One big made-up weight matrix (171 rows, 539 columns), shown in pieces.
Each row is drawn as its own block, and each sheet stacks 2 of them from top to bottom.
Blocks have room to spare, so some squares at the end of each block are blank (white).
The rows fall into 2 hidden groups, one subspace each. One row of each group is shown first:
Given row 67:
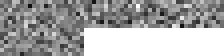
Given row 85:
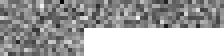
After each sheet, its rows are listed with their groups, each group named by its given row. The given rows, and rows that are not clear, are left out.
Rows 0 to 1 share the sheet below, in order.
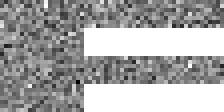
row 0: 85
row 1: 67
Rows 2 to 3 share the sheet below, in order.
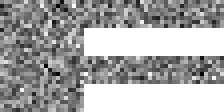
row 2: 85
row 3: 85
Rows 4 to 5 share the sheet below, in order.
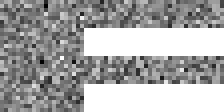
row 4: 85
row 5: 85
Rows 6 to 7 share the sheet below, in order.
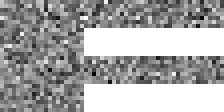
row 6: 85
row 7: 85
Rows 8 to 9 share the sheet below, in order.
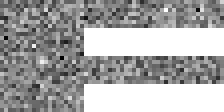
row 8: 85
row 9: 85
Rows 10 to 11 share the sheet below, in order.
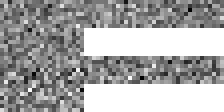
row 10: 67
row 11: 67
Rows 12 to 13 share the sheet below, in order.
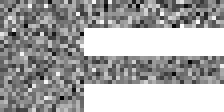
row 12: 67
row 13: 67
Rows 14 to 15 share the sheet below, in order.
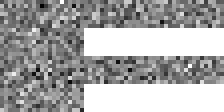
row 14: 85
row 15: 67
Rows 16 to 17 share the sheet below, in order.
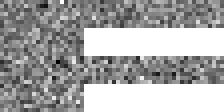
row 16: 85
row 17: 85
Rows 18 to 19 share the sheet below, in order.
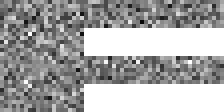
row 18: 67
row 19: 67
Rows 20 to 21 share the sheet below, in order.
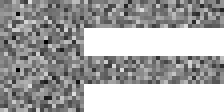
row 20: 67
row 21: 67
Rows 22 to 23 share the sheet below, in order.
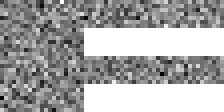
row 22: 85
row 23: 67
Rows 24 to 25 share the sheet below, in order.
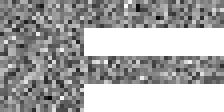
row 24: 67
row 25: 67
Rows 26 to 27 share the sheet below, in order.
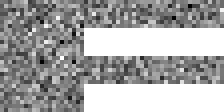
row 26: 67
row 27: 85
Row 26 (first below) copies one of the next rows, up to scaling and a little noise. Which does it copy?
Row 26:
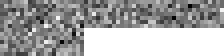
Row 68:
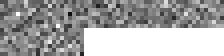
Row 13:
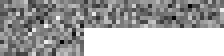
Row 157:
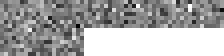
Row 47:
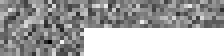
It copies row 13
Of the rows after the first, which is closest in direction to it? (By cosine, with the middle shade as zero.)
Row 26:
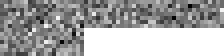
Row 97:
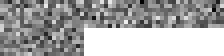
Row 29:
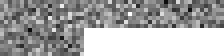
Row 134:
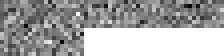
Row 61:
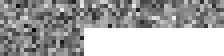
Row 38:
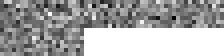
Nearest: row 134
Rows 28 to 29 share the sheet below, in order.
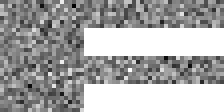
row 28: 85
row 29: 67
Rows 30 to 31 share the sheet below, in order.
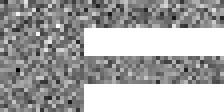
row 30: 67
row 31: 67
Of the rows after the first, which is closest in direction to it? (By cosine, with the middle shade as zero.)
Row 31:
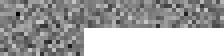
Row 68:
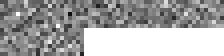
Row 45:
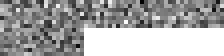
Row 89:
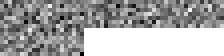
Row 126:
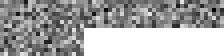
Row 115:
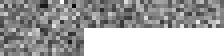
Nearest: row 126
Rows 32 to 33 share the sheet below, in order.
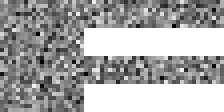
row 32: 67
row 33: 85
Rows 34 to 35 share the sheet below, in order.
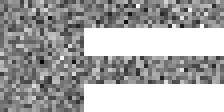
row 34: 67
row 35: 85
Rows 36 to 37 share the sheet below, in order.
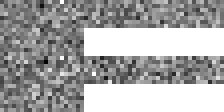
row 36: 85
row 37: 85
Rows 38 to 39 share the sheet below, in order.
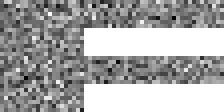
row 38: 85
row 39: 67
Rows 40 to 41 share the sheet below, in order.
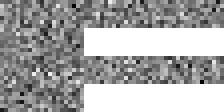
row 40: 85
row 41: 67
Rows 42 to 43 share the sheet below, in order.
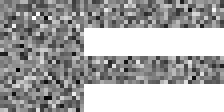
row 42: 67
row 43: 67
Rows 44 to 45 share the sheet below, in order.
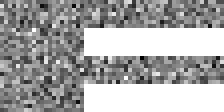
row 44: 85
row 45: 85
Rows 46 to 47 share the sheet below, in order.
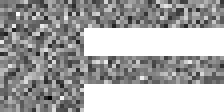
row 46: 67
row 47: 67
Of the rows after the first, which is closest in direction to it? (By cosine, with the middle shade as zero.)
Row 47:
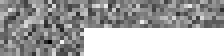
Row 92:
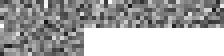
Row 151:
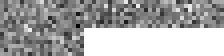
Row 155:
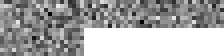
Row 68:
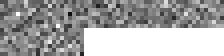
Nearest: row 151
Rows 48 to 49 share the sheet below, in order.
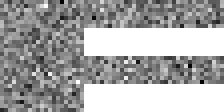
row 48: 85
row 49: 67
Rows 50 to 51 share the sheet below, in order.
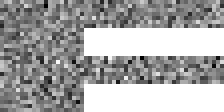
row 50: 85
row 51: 85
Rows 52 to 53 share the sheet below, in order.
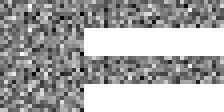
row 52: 67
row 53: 67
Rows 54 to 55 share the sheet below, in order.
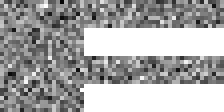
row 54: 85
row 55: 67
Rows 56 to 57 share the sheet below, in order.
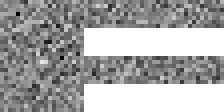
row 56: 67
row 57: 85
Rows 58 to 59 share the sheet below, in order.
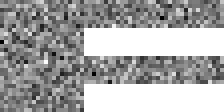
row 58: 67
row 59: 85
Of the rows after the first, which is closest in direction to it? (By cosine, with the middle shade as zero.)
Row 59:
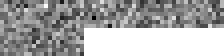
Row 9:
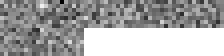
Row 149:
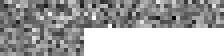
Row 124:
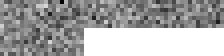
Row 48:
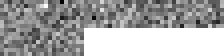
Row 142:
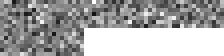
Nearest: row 48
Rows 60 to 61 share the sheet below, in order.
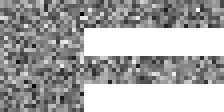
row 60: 85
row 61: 85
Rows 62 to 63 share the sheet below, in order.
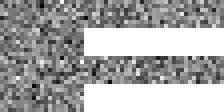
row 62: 85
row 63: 85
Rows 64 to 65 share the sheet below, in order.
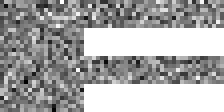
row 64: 85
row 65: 67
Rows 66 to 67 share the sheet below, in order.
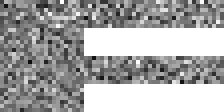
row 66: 85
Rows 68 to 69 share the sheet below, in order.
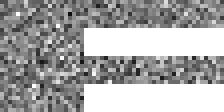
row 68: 67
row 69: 85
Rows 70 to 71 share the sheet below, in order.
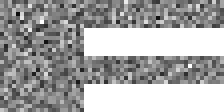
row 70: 67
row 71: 67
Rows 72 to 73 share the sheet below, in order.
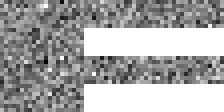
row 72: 85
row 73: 85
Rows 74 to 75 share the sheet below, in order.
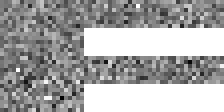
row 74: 67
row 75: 67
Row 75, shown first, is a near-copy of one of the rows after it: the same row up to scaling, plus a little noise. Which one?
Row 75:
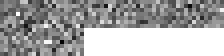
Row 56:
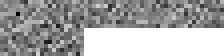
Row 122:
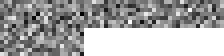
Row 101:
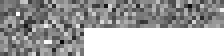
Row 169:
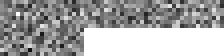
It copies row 101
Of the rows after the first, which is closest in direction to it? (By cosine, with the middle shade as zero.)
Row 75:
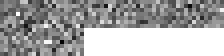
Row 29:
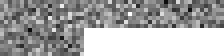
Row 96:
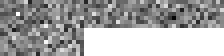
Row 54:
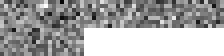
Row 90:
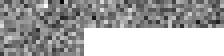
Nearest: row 96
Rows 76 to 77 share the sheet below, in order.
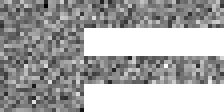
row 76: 85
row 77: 85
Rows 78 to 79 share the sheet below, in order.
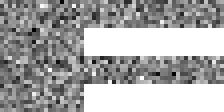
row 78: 85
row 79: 85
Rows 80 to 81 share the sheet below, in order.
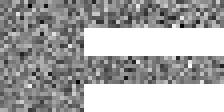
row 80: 67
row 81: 67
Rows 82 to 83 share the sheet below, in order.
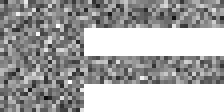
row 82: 67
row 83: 67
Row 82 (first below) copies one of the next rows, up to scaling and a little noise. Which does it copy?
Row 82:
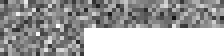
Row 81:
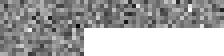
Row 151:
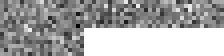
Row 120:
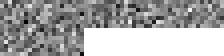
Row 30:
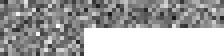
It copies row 30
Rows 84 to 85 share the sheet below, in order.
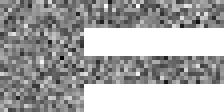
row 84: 67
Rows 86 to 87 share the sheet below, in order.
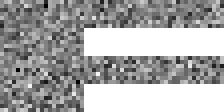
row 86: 85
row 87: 67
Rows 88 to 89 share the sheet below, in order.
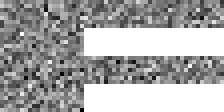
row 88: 85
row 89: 67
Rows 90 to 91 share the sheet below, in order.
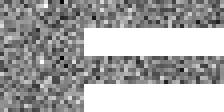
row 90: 85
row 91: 85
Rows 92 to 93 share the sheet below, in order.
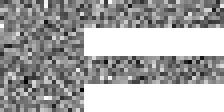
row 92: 85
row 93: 67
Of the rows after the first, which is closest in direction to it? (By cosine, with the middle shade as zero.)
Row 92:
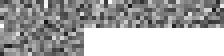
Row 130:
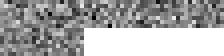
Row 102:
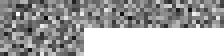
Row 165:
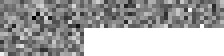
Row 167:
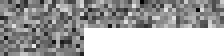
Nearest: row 167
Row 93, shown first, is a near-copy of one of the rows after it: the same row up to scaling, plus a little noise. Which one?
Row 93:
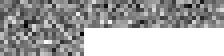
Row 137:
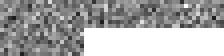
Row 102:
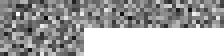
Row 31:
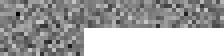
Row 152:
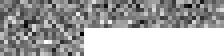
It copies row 152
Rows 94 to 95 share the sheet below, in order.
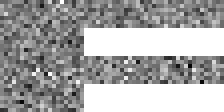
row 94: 85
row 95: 67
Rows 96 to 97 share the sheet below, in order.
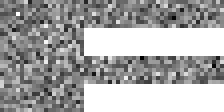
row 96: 67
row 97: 85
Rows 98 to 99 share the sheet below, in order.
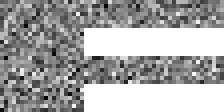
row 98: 67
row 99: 67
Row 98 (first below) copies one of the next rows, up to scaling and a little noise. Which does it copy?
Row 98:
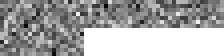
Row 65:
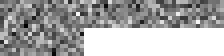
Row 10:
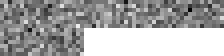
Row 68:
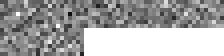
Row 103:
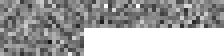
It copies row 65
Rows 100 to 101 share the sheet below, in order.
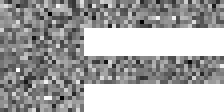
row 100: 85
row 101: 67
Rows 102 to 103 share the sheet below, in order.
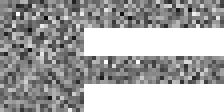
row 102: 67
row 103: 67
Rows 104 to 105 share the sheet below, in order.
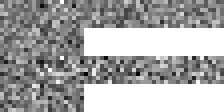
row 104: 85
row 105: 85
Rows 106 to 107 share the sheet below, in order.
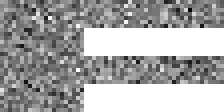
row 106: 67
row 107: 67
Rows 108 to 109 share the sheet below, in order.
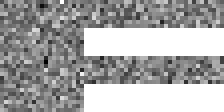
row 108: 85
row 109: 85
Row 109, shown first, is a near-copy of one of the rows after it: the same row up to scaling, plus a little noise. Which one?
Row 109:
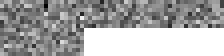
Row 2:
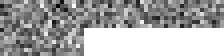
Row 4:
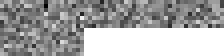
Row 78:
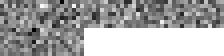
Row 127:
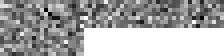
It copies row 4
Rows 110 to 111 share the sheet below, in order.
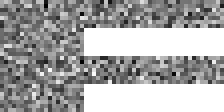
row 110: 85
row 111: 85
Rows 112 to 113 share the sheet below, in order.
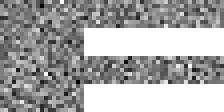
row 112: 85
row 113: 67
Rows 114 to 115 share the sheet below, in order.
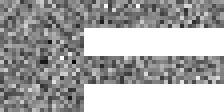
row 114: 67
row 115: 85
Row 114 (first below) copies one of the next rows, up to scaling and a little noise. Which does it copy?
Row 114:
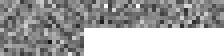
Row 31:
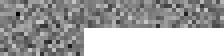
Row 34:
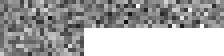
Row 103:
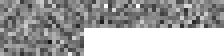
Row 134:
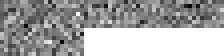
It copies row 103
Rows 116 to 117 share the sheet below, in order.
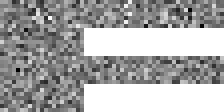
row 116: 67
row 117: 67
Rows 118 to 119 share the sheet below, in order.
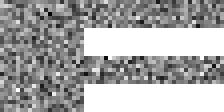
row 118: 85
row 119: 85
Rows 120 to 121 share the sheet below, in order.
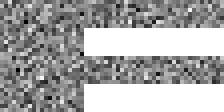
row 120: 67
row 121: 67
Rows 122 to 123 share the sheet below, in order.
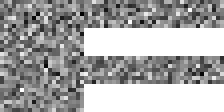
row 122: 67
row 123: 85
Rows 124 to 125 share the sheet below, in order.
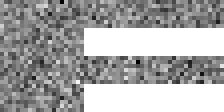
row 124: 85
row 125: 67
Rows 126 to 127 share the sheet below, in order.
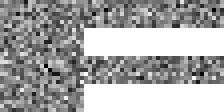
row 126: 67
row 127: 85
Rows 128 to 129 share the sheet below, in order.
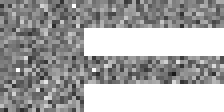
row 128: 85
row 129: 67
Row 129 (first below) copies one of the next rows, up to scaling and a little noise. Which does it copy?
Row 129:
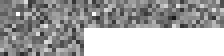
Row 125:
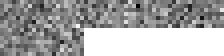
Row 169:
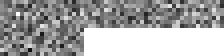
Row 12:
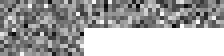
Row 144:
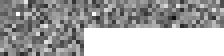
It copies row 144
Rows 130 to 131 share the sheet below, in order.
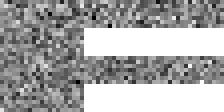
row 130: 85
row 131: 67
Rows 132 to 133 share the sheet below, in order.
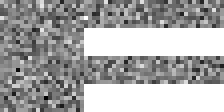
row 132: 85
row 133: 67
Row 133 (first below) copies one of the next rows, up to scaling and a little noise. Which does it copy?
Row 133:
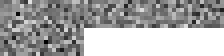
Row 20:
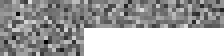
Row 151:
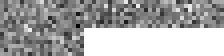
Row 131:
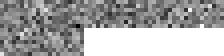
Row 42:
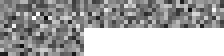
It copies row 20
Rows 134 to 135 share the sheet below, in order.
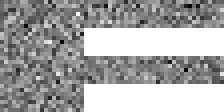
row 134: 67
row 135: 67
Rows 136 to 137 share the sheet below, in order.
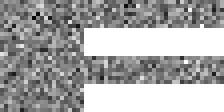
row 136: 67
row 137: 67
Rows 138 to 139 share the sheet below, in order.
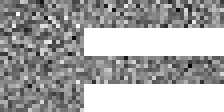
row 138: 67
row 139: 67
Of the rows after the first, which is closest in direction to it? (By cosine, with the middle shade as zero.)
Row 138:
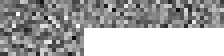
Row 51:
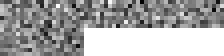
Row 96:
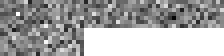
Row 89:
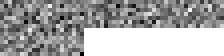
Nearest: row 96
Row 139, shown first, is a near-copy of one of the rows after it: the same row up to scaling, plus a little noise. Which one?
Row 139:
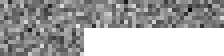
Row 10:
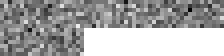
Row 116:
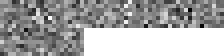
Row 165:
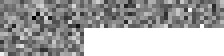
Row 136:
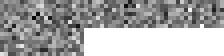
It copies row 10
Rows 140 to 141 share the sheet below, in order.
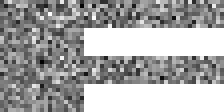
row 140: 85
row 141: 85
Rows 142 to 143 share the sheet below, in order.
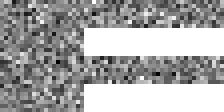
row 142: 67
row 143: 85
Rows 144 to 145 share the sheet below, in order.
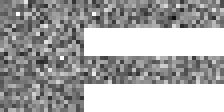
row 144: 67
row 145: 85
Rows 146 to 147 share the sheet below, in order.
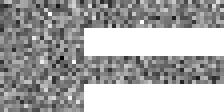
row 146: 85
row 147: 85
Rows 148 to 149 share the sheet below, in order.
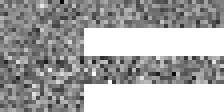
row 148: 85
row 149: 85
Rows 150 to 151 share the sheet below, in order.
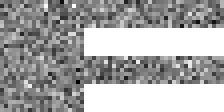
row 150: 85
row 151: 67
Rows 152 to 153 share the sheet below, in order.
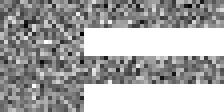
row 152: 67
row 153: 85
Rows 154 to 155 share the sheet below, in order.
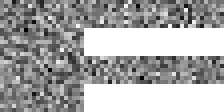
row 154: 67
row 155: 85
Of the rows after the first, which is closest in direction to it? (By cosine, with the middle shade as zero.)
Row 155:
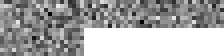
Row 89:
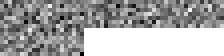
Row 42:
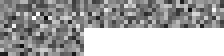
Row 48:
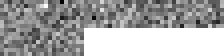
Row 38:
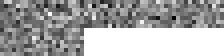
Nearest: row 48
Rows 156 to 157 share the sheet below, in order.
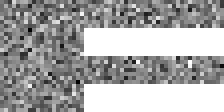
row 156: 67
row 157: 67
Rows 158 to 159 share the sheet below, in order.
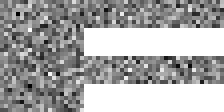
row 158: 67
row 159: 67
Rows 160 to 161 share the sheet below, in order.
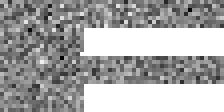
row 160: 67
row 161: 85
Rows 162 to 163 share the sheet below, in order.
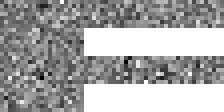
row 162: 85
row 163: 67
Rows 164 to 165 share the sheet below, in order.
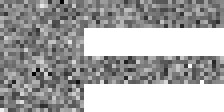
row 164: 85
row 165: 67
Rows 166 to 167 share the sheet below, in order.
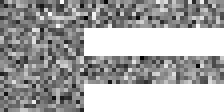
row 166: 85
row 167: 85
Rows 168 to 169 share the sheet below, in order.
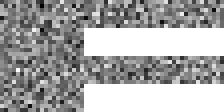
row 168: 85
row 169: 67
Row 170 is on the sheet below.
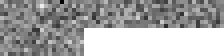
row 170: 85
